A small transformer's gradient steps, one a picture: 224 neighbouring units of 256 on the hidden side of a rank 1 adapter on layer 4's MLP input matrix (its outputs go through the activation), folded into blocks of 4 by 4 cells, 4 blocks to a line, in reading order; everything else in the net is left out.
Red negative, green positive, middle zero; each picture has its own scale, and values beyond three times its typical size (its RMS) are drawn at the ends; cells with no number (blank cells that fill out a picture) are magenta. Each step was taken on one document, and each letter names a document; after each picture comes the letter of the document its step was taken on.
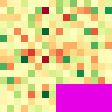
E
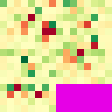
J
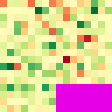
E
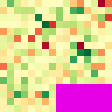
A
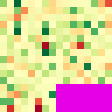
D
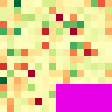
D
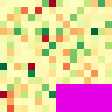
D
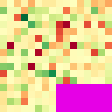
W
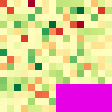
E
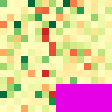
J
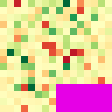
J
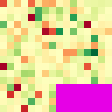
J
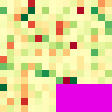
W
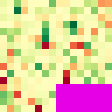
D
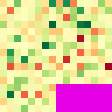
E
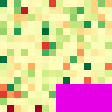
D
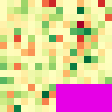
A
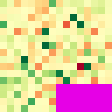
E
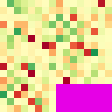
D
